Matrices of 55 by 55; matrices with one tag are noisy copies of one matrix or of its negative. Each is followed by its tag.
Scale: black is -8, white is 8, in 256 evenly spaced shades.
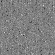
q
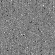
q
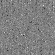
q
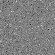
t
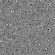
t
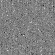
q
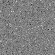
t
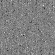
q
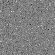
t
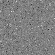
t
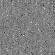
q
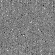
q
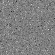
t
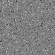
t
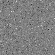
t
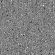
q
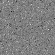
t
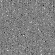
q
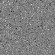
t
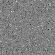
t
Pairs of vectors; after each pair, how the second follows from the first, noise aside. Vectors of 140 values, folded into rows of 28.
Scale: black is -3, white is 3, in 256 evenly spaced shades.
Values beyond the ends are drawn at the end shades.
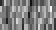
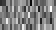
sign-scrambled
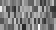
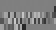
partly zeroed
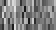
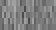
shrunk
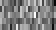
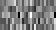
shuffled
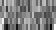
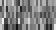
copied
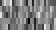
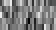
copied
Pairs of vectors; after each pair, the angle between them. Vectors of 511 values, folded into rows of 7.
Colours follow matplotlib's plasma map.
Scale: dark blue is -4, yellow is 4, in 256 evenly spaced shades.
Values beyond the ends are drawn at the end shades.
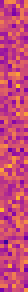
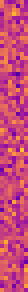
nearly opposite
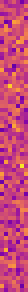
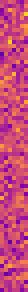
partly aligned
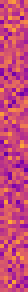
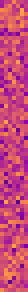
partly aligned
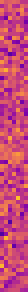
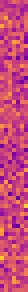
partly opposed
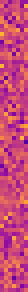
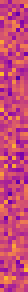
orthogonal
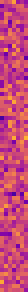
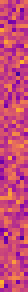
orthogonal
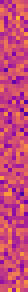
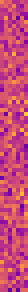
nearly opposite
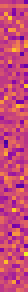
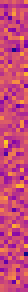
nearly opposite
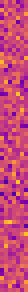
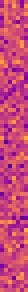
partly aligned
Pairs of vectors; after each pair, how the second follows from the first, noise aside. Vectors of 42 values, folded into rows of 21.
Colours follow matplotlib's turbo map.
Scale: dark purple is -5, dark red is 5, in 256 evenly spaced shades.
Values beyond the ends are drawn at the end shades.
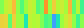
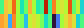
scaled up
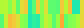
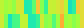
sign-scrambled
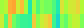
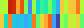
scaled up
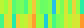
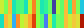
scaled up
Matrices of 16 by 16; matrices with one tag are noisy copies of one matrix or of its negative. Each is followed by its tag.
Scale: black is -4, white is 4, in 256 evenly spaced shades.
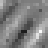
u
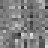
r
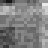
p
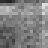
p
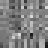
r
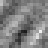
u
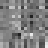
r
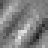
u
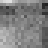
p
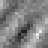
u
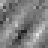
u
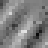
u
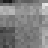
p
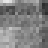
p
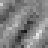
u
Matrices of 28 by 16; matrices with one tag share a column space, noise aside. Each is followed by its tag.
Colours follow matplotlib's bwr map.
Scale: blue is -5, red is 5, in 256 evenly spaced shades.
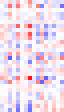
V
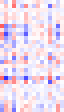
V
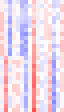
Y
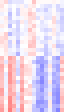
Y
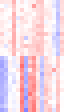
Y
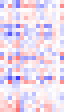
V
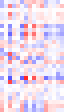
V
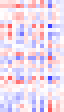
V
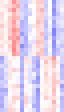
Y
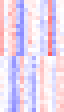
Y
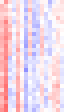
Y
